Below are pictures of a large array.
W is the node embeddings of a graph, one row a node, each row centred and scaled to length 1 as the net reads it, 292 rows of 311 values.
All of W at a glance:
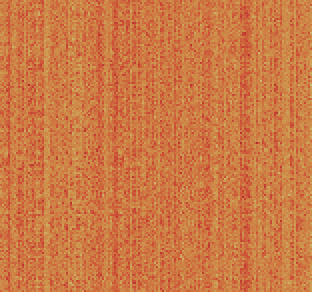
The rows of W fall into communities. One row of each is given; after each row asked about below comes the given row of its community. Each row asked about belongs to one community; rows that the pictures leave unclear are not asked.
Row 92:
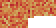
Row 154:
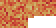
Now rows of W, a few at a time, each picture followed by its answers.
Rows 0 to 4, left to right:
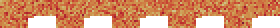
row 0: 154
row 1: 92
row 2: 92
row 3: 92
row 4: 154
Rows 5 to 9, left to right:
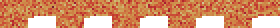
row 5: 92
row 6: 92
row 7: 154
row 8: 92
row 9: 154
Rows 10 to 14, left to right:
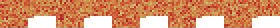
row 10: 92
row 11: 154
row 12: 154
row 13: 154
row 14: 154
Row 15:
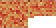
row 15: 154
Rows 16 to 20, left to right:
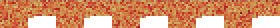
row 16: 154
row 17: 92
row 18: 154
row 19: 92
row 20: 92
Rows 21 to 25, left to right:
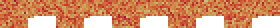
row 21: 92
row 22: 154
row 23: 154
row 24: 92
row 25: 92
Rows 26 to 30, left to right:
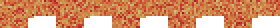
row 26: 154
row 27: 92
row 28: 154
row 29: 92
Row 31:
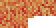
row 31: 154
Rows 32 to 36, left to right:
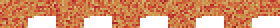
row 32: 154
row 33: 92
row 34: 92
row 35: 154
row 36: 154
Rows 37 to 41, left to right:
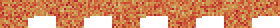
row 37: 92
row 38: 92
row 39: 154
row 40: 154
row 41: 154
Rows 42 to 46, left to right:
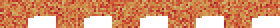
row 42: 92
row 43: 154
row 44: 92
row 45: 154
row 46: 154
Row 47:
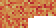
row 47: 154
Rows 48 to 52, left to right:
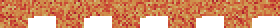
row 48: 92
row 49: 154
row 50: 154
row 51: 154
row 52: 154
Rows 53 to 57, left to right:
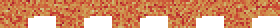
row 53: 92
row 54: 154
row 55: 154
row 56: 92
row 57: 154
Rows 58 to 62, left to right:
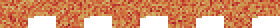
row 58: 92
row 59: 92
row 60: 92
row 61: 92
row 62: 154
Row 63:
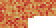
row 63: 154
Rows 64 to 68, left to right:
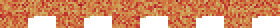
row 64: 92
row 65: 92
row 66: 154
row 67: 92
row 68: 92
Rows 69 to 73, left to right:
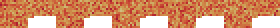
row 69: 92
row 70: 92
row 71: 154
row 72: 154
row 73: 154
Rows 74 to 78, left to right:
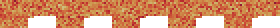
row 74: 92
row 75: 154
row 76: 154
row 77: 92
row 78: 92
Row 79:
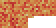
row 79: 154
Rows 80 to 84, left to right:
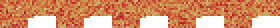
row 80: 92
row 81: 154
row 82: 92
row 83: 154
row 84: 92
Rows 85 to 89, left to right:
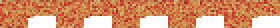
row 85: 92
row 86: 154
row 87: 154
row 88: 92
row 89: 92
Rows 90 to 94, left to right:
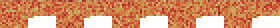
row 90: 92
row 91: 92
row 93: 154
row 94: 154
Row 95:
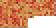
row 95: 154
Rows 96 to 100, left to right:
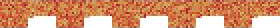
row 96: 92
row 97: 92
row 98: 92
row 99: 154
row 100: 92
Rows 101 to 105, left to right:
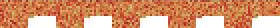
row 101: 92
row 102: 92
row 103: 92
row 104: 154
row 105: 92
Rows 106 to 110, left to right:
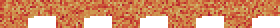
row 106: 92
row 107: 154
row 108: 92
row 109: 154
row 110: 92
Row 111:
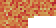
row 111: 92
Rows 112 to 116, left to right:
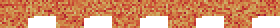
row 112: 92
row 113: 92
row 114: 92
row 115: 92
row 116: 154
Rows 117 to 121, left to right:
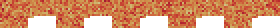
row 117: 92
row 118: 154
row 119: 154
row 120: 92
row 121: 154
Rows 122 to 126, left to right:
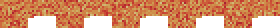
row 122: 154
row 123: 92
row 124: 92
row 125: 92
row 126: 92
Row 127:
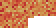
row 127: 92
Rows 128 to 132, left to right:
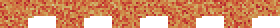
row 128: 92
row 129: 154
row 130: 154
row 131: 154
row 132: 92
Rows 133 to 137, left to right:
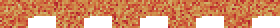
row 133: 92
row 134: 92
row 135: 92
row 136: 154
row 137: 92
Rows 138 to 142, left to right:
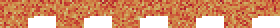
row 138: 92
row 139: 154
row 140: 92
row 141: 92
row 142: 154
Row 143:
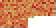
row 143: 92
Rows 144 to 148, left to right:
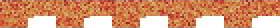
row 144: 92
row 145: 154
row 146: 92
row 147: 92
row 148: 154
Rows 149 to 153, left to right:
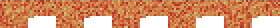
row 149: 92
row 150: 154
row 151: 154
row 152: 154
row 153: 154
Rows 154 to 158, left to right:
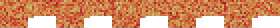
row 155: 92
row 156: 92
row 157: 92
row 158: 92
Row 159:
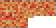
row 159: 92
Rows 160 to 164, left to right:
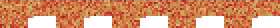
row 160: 154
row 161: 92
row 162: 92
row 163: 92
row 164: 92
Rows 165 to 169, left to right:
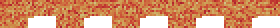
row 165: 92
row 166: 154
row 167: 92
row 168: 154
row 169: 154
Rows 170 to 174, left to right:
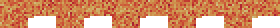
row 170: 154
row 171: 92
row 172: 92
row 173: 92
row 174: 92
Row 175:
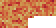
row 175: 154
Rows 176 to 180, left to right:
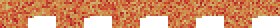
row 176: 154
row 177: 154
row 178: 92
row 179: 92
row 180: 92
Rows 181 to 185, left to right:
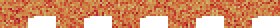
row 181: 154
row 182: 154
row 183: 154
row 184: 154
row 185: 92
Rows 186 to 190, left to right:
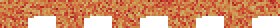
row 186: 154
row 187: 92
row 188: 154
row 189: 92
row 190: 154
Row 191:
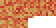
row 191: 154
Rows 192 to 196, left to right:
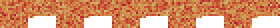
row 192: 154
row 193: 154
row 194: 154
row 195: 154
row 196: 154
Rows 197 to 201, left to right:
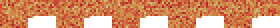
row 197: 154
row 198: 92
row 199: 154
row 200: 92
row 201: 92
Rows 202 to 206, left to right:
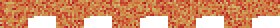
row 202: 92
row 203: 92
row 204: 154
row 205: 92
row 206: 92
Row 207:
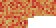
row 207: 92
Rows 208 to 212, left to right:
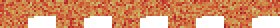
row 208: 92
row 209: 154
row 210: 154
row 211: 154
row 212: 154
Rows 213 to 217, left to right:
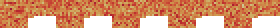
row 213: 154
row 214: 92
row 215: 92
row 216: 92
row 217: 154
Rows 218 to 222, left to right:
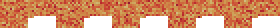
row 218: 154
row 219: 154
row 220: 154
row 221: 154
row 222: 154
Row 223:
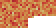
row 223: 92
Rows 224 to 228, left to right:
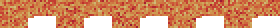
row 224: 154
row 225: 154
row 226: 154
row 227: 154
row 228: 154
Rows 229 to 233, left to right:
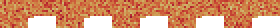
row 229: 154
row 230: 154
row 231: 92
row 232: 154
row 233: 92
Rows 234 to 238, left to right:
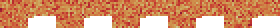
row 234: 92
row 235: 92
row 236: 92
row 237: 154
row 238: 92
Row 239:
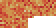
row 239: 154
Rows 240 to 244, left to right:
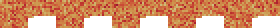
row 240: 154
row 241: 154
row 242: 92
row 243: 92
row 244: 92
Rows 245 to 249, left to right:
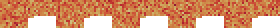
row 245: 92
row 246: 92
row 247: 92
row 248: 154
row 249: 154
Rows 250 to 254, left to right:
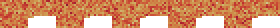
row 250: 92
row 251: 92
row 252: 154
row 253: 92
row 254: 154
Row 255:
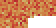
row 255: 92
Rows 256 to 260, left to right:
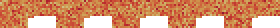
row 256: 154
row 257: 154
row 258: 92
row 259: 92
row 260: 154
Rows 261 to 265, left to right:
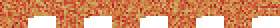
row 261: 92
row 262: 154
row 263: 92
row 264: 92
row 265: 154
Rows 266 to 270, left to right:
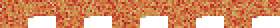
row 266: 154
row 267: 92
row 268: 92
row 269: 154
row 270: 154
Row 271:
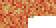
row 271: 92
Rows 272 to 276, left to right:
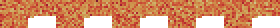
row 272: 92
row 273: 154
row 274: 154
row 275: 154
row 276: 92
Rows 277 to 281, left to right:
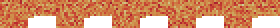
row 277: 92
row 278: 92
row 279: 92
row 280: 154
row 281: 154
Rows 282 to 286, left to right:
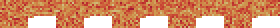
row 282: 154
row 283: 154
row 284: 154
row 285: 92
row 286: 154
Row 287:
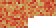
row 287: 154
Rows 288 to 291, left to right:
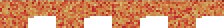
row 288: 92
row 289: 154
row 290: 92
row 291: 154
